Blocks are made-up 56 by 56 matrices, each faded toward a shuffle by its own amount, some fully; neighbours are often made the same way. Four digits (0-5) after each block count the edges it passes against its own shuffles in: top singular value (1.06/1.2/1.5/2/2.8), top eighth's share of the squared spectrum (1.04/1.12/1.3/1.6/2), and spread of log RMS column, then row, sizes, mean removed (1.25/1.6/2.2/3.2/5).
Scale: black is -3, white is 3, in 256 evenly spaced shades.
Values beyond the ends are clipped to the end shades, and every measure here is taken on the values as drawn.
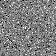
0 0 0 0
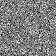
0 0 0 0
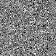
1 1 2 0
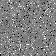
0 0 0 0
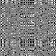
5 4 3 3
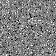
2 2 0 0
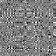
4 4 2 3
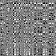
5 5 3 3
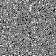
3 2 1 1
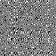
4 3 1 2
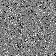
0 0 0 0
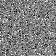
1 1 0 0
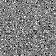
2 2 0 0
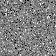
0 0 1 0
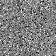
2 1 0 0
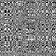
4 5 3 3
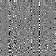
4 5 3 1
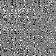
3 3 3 1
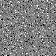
3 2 0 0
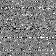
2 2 0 3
